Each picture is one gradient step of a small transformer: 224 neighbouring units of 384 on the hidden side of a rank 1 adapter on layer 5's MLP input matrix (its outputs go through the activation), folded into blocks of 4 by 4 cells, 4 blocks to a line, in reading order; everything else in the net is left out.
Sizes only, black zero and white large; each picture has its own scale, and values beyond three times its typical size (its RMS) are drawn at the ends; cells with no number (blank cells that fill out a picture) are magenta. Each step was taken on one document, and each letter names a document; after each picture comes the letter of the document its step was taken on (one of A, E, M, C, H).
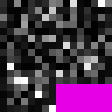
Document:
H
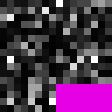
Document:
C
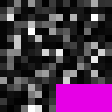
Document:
C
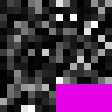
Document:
C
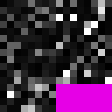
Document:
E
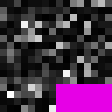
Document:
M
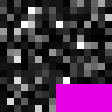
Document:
H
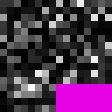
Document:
M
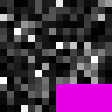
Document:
M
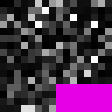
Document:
E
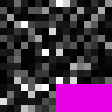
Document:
C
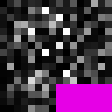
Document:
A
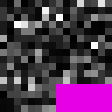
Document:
M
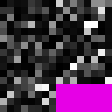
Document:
C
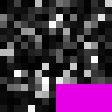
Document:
A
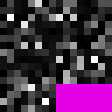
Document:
E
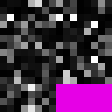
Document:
E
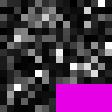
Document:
H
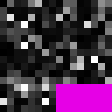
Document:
E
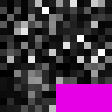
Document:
A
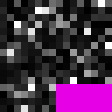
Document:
M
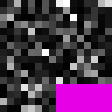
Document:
C
